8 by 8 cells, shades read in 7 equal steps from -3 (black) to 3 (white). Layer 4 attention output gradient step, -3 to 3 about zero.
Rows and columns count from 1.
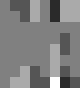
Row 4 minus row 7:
0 0 -1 1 0 -1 0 0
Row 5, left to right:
0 0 0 0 0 1 -1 0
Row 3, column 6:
0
